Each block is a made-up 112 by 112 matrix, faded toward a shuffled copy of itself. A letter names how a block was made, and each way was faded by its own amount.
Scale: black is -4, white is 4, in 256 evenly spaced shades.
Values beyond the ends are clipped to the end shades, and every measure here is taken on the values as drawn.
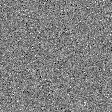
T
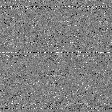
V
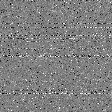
V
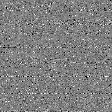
V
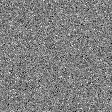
T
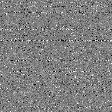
V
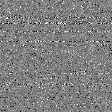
V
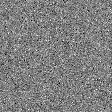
T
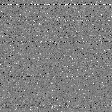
V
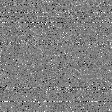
V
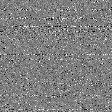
V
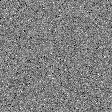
T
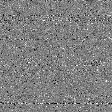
V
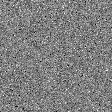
T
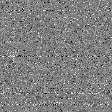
V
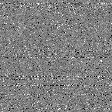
V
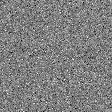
T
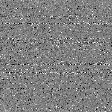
V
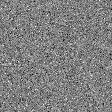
T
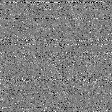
V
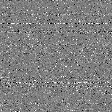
V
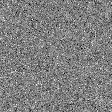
T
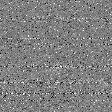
V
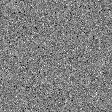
T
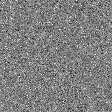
T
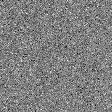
T
